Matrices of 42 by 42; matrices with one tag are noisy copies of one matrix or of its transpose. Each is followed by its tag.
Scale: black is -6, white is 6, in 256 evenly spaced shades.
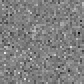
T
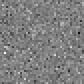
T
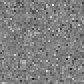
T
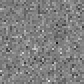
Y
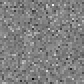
T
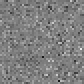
Y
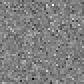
T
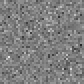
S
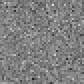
T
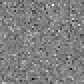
T
